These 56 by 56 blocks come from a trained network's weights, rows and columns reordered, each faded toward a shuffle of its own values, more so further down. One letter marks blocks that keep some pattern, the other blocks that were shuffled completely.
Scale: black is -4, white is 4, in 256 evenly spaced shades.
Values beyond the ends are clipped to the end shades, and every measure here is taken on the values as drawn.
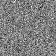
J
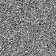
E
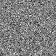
E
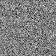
E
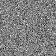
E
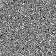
J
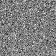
J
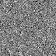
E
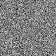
E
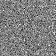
E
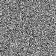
J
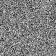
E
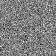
E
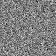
E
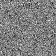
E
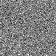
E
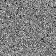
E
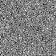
E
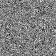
E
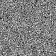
J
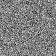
J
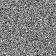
J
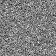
J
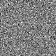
E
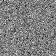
J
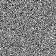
E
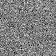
E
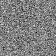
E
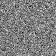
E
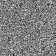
J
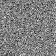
E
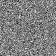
J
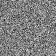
J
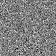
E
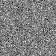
J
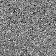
E
